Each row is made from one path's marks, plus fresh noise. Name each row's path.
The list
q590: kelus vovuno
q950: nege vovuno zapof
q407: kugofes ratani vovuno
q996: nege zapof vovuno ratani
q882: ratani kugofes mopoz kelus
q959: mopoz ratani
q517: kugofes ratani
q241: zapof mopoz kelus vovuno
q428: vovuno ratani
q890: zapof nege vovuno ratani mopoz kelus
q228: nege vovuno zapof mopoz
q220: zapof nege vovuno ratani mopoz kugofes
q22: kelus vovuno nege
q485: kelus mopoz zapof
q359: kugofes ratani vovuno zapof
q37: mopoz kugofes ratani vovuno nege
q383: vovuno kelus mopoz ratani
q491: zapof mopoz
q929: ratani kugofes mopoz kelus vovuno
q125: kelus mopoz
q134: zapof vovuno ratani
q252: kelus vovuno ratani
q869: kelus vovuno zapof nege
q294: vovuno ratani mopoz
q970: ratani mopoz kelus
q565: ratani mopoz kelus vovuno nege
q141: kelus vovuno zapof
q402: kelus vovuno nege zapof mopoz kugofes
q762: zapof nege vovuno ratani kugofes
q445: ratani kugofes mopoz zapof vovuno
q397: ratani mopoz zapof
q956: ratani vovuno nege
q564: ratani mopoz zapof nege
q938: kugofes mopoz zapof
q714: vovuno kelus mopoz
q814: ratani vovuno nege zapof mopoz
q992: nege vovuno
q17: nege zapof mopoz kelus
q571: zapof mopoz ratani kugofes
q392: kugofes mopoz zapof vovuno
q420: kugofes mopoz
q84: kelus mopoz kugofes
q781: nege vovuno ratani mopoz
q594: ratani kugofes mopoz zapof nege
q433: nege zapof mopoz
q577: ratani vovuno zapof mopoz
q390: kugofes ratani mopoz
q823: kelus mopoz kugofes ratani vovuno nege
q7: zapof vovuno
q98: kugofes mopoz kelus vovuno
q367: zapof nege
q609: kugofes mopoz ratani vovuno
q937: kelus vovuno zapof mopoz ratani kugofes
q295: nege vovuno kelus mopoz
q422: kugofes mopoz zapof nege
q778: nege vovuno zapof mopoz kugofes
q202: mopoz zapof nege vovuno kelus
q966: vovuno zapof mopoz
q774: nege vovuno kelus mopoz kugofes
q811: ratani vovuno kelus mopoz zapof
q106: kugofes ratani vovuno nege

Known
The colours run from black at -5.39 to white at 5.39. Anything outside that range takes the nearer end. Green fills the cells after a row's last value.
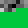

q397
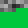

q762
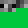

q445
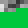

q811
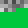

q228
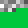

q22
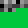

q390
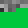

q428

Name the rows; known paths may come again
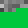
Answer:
q428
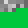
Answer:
q774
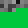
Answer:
q959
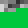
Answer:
q811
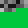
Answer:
q397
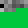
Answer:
q422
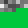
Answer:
q996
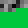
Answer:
q445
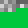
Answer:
q714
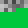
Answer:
q228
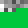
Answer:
q202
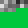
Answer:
q383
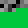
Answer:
q571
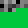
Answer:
q390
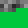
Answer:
q220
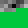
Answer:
q577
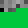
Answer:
q106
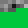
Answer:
q762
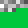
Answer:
q22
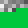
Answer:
q295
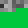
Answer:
q778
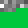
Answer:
q252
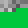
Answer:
q402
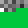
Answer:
q433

